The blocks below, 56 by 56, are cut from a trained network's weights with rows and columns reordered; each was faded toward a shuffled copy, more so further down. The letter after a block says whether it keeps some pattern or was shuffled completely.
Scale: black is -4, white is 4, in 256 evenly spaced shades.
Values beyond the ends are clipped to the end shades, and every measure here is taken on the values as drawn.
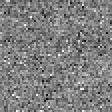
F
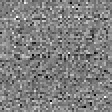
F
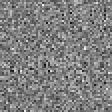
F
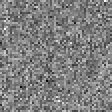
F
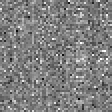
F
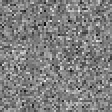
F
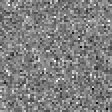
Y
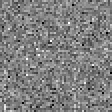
F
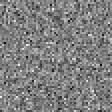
F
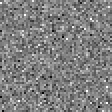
Y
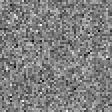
Y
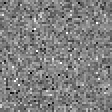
F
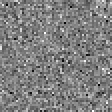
F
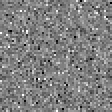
Y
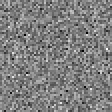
Y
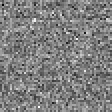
F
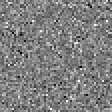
Y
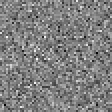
Y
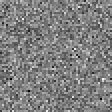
Y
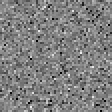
Y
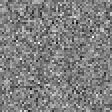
F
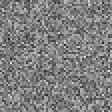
F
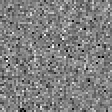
Y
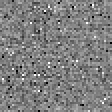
F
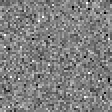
Y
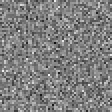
Y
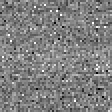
F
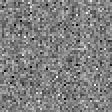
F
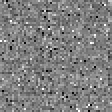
F
